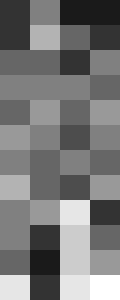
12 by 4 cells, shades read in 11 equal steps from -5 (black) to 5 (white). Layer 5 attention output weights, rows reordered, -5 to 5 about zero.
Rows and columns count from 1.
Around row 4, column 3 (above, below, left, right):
-3 -1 0 -1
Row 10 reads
0 -3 3 -1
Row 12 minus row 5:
5 -4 5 4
